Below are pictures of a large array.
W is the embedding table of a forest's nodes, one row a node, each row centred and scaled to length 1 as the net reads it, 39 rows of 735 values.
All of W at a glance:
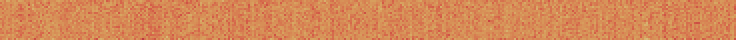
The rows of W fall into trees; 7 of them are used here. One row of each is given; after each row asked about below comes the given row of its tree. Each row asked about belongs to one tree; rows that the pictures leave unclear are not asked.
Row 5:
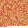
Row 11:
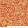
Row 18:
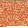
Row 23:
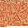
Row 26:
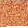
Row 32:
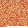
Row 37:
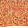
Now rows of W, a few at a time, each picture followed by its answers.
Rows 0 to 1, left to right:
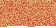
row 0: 26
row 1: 37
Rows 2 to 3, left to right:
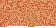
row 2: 5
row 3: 37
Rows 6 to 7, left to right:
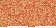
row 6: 11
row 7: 11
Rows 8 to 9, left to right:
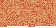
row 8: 32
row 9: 18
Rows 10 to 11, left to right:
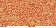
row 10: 18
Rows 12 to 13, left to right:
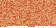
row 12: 26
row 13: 23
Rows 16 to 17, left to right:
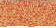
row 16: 26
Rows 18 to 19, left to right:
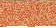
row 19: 23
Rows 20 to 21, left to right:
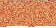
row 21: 32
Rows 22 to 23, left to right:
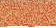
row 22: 37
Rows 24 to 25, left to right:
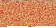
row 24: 23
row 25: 18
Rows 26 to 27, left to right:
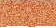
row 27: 18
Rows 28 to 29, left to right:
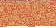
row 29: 23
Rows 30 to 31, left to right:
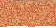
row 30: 18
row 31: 11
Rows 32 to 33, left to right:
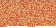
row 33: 5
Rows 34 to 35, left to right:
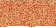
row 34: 26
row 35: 11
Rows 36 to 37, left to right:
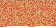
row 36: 18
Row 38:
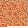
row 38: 23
